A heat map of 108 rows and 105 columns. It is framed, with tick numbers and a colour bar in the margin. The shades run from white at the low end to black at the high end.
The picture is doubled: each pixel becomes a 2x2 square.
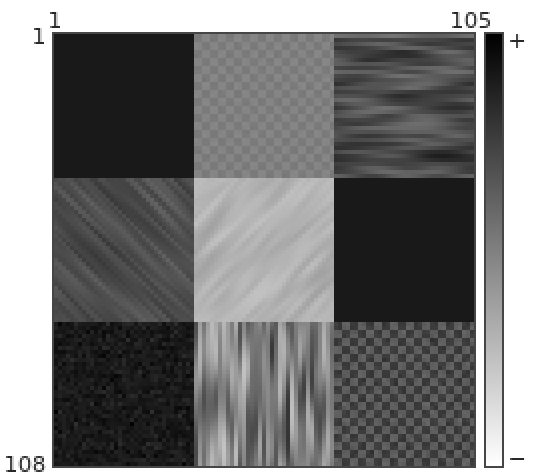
It is made of 3 by 3 panels. Panel 1,1: very high, flat. Panel 1,2: middling, checkered, faint in contrast. Panel 1,3: high, streaked across. Panel 2,1: high, slanting down to the right, faint in contrast. Panel 2,2: low, slanting up to the right, faint in contrast. Panel 2,3: very high, flat. Panel 3,1: very high, fine-grained, faint in contrast. Panel 3,2: middling, streaked downward, strong in contrast. Panel 3,3: high, checkered.
